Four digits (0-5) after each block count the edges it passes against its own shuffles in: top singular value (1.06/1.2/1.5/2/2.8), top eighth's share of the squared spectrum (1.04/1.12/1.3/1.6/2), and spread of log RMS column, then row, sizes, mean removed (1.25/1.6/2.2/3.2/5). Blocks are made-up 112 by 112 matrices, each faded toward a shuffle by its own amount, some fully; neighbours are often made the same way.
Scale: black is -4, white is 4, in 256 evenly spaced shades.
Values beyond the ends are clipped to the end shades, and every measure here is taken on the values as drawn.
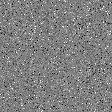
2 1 0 0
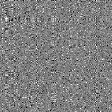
4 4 3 2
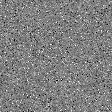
0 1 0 0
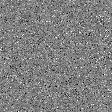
0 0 0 1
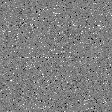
3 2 0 1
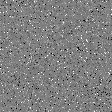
0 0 0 0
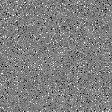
4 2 1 1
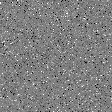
0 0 0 0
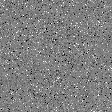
2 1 0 0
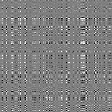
5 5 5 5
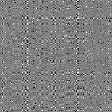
5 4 3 3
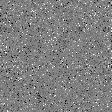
3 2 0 0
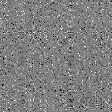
4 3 2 1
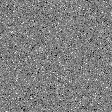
0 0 0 0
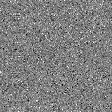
3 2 0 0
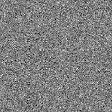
4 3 2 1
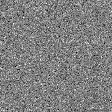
3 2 0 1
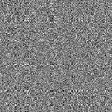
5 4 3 3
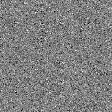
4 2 1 1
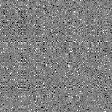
5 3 2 2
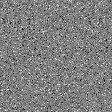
3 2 0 1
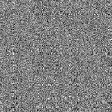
4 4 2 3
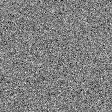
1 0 0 0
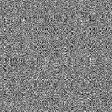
4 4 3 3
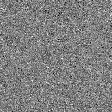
3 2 0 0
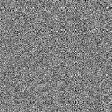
4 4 2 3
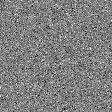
0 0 0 0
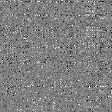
4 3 2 3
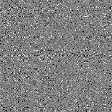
4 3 1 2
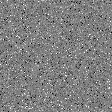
0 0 0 0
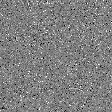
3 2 0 1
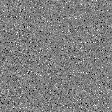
3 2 1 2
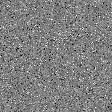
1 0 0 0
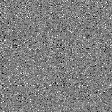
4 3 1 2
